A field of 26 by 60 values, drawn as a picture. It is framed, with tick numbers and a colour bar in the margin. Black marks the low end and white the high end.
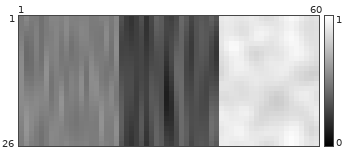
The table splits into one row of 3 panels. Panel 1,1: middling, streaked downward, faint in contrast. Panel 1,2: low, streaked downward. Panel 1,3: very high, blotchy, faint in contrast.
